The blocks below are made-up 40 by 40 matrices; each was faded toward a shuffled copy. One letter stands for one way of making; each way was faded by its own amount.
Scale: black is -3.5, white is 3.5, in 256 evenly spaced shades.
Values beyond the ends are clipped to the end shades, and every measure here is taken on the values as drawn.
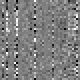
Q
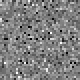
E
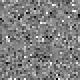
E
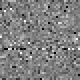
E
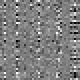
Q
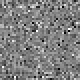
E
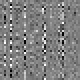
Q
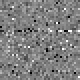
E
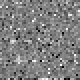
E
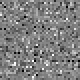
E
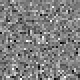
E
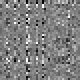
Q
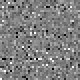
E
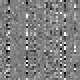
Q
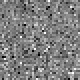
E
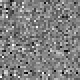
E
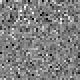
E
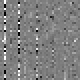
Q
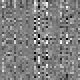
Q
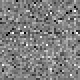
E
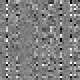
Q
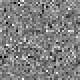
E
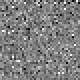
E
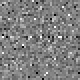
E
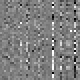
Q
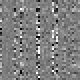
Q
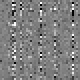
Q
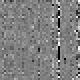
Q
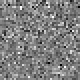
E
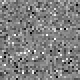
E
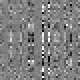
Q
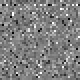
E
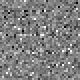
E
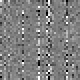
Q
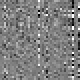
Q
